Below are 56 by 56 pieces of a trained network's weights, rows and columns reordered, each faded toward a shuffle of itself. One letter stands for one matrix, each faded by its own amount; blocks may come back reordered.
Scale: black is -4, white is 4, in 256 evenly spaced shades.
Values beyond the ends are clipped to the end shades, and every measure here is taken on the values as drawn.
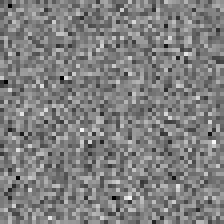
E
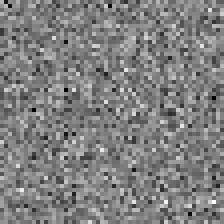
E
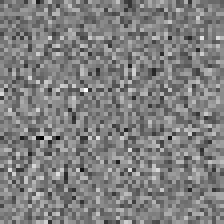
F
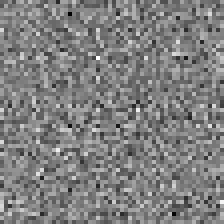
F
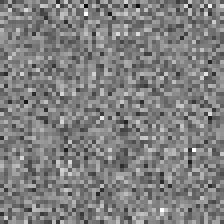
F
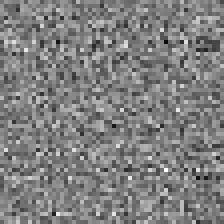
F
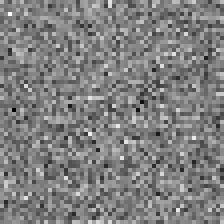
E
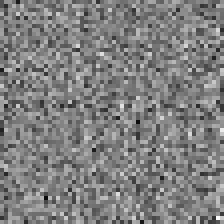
F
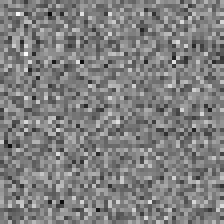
F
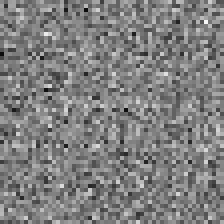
F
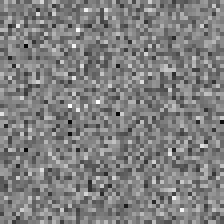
E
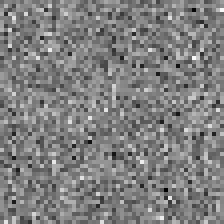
E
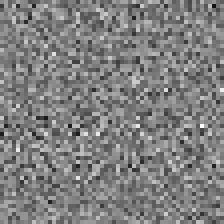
F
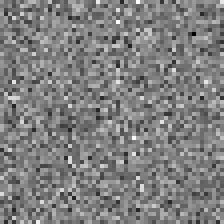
E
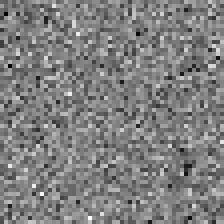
E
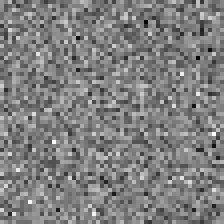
E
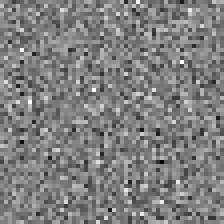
E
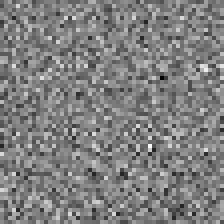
F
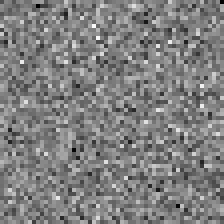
E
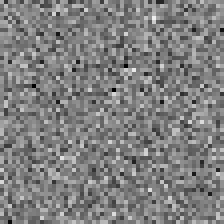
E
